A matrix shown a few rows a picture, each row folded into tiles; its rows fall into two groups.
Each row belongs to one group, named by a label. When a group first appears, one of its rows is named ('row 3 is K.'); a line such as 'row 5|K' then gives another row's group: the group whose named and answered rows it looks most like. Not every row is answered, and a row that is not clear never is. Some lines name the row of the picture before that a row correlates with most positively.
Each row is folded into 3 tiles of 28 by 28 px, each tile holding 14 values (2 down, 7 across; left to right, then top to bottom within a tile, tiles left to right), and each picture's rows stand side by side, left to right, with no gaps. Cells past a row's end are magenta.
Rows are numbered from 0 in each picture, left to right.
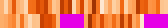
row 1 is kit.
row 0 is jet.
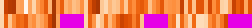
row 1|kit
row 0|kit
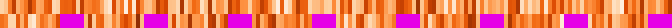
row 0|jet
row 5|kit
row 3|kit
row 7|kit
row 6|kit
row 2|jet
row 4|jet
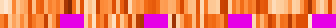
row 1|jet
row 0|jet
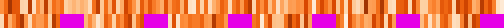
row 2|kit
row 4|jet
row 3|kit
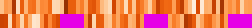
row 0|jet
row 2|kit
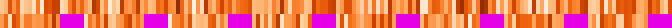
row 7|jet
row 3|jet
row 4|kit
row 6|kit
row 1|kit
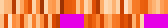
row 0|jet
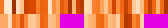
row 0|jet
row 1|jet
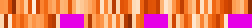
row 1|jet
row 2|kit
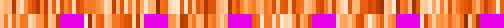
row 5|jet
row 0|jet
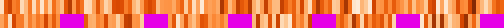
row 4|kit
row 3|jet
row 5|kit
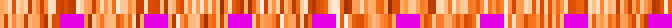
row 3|jet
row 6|kit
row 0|jet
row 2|kit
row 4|kit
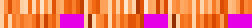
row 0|kit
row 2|kit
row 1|kit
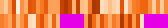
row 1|kit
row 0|jet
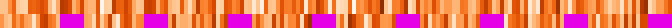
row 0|jet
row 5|jet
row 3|jet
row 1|jet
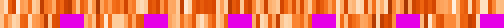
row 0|jet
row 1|jet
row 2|jet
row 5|kit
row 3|jet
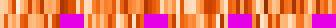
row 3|jet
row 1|jet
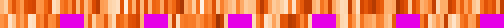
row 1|kit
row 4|jet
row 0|jet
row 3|kit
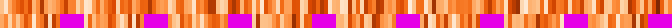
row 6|kit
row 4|jet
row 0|jet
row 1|jet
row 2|jet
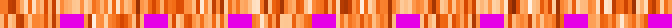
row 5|kit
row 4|kit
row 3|jet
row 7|jet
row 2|kit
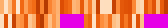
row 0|jet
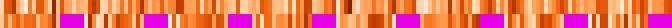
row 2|kit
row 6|kit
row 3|kit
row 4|kit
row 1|kit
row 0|kit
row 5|jet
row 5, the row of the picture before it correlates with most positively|1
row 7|kit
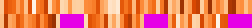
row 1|kit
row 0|kit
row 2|jet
